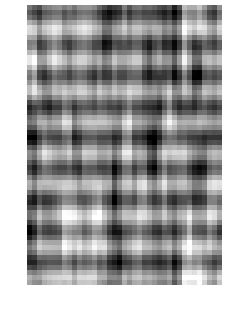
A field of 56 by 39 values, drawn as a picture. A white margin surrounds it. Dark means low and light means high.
Slope: none. Seam: none. Stripes: horizontal, repeating 9 times. Odd rows or columns: none.
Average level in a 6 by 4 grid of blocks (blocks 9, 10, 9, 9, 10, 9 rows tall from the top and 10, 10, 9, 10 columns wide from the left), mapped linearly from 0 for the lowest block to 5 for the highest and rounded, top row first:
3 1 0 2 | 4 3 2 2 | 0 1 0 0 | 3 3 3 3 | 2 2 2 2 | 4 3 3 5
